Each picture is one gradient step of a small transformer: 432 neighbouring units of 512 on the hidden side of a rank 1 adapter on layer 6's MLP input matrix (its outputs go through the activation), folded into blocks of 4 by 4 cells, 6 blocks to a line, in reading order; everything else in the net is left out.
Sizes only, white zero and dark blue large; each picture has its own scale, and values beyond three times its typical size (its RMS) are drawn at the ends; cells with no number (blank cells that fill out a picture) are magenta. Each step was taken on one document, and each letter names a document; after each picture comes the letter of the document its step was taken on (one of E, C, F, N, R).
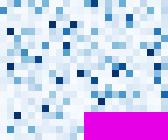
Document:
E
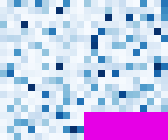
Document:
E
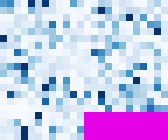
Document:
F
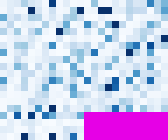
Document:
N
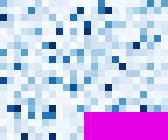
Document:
N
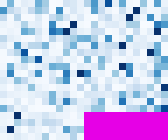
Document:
E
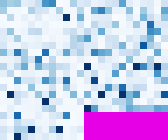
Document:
F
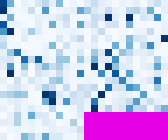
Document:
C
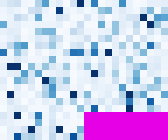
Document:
F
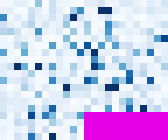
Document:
N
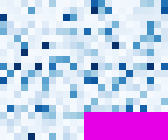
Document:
N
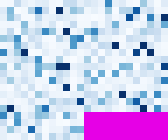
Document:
E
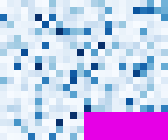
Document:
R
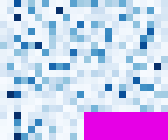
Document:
F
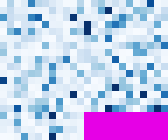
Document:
N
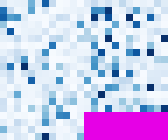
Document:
C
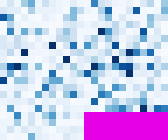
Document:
N
